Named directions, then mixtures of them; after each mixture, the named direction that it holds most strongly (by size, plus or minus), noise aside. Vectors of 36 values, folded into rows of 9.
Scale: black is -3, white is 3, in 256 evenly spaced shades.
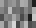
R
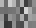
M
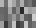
M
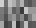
M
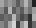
R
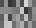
M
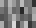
R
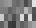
R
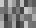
M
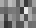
M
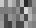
M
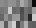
R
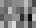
R
